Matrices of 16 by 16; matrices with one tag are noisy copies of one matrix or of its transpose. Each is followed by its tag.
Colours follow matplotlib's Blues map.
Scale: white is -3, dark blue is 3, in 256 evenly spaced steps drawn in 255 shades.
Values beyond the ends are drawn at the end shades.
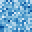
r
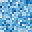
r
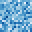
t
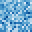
t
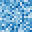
t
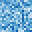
t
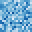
t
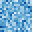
r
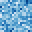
r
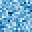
r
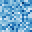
t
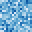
r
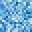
t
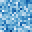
r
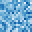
t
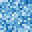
r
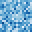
t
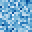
r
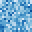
r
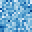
r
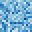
t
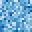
r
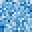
r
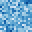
r
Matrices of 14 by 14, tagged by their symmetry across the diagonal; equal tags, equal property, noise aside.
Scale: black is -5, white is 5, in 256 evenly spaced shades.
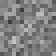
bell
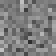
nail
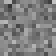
nail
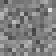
nail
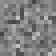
bell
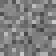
bell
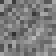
bell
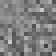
bell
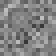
bell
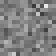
nail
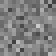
nail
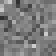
bell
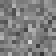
nail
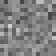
nail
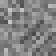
bell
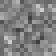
bell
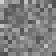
bell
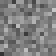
nail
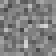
bell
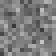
nail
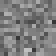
nail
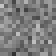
nail
